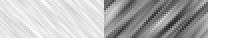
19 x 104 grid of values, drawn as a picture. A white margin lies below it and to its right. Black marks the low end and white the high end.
It is made of 1 by 2 panels. Panel 1,1: very high, slanting down to the right, faint in contrast. Panel 1,2: middling, slanting up to the right, strong in contrast.
